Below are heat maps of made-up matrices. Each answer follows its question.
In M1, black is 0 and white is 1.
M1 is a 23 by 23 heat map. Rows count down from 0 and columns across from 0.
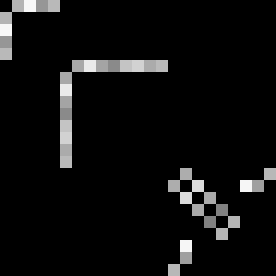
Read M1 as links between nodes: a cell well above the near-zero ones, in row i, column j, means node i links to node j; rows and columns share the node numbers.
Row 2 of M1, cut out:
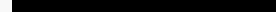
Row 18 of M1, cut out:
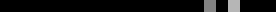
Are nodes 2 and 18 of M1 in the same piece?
no
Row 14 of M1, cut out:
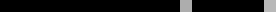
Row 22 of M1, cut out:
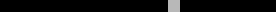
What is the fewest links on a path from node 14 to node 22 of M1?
1
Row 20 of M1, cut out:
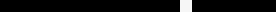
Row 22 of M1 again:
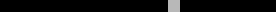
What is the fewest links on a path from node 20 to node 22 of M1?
3
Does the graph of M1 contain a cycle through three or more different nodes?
no
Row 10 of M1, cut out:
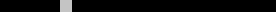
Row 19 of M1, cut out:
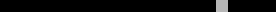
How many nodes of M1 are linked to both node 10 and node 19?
0
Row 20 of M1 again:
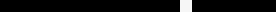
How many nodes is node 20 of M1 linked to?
1
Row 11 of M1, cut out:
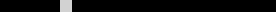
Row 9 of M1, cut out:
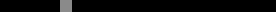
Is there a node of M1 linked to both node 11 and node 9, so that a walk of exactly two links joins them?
yes
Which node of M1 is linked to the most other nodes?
node 5
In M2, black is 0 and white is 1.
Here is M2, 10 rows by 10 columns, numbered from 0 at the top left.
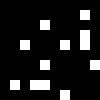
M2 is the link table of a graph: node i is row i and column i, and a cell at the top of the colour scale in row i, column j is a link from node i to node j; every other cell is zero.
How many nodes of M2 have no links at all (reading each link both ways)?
3
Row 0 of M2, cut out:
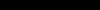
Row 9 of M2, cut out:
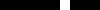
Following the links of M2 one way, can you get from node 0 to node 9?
no
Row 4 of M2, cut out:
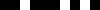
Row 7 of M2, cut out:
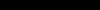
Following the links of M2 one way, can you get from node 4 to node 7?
no
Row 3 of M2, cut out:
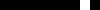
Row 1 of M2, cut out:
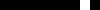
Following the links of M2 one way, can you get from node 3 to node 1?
yes
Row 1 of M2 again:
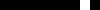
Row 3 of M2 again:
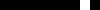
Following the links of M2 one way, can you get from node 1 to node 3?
yes
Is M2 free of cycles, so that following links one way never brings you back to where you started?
no
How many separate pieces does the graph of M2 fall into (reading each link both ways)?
4
